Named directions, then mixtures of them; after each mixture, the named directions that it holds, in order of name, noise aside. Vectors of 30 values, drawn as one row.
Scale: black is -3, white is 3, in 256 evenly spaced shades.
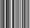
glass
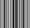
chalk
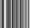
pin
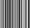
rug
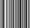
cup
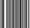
cup, pin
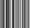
glass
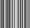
chalk, glass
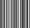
rug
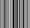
chalk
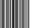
chalk, glass, pin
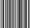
cup, rug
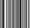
cup, pin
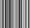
rug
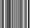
chalk, pin, rug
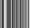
pin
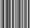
cup, glass, rug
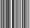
glass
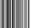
glass, pin, rug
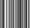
cup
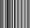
chalk, cup, pin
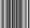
pin, rug
